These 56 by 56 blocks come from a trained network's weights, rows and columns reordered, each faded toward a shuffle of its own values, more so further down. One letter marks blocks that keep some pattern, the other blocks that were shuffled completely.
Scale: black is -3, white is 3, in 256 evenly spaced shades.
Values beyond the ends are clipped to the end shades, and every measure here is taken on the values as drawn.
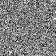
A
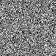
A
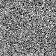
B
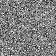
B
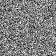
B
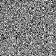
A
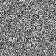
A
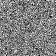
B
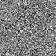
A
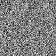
A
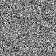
A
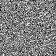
B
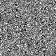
A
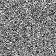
B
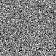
A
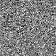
A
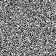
B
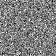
B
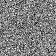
B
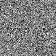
A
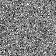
B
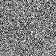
A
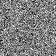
B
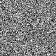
A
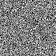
B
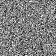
B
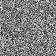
B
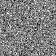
B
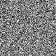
A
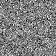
B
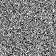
A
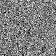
A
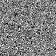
B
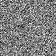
B
